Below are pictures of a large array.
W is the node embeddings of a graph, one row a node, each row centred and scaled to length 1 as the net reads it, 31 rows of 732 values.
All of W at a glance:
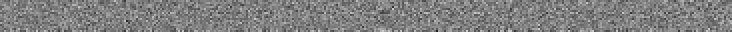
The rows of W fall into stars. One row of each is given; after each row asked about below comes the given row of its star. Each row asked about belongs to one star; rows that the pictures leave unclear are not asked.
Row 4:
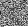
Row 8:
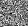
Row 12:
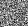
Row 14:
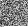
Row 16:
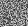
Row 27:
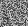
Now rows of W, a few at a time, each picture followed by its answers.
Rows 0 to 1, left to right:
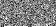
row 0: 4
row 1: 14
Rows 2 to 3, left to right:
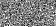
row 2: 4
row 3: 16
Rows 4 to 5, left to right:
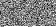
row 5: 16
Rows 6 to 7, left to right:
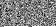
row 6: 8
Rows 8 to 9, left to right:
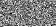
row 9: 8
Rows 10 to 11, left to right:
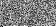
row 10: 27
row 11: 14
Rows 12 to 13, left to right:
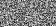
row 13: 12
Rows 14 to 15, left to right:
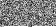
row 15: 4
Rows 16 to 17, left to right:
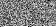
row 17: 14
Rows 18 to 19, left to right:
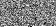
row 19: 27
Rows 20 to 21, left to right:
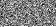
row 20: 8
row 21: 27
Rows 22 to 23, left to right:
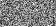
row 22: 14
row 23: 16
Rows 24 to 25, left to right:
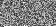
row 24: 12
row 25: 8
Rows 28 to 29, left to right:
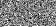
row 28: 8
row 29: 4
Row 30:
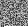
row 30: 4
